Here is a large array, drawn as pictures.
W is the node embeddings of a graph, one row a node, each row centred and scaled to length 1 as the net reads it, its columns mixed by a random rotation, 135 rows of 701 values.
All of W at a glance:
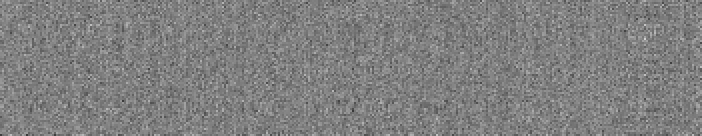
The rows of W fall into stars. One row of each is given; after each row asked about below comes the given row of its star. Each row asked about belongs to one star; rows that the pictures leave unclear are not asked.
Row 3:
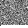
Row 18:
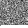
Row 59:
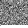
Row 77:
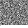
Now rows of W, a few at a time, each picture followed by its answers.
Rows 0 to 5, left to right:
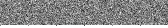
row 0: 18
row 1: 18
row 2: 3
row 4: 18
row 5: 77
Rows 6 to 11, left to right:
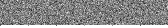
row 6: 3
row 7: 3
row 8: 3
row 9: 18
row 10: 77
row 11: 3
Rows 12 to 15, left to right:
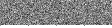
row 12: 77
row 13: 18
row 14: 3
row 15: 3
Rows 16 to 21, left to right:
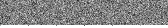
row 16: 59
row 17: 59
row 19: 3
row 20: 3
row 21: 77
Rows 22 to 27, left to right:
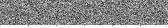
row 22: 77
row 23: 59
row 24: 18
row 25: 18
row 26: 77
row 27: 18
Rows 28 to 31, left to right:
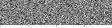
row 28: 77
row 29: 59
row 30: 77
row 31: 77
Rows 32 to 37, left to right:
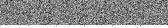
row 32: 77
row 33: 18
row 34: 77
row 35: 3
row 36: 18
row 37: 3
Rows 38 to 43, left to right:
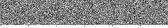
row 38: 18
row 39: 18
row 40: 18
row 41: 59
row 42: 18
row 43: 59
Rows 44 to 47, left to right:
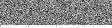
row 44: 18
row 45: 77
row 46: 59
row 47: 77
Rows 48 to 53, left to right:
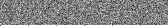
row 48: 18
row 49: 59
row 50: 59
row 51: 18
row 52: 3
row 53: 59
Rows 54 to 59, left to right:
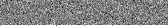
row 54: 77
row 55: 18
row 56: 3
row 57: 18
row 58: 18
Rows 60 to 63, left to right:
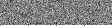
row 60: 77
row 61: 3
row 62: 59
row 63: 3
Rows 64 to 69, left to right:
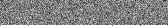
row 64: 59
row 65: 18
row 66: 59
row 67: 77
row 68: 3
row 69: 3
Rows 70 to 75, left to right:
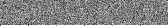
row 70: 3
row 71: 3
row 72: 59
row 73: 3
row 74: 18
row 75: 18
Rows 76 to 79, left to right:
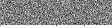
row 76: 77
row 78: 3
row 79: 3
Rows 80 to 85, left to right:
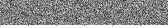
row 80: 77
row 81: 3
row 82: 18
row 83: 18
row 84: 77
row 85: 3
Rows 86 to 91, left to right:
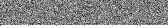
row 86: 18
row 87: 3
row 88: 18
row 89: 3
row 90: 59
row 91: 3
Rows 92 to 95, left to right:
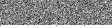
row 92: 3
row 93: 18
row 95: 59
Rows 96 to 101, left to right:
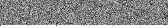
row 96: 3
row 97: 18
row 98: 59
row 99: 77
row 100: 77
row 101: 77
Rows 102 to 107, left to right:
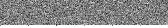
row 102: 18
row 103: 18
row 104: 3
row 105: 18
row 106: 3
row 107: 18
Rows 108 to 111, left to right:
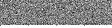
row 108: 3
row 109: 3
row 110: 3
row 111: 3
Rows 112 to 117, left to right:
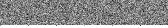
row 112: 3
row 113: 18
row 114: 18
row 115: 77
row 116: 59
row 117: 3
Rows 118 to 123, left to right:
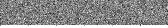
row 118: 59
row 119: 77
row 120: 18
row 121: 59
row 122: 77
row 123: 3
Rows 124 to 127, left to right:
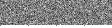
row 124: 3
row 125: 18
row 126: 77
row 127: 59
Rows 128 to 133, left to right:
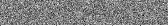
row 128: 59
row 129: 77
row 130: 3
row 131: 77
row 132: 77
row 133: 3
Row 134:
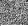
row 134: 59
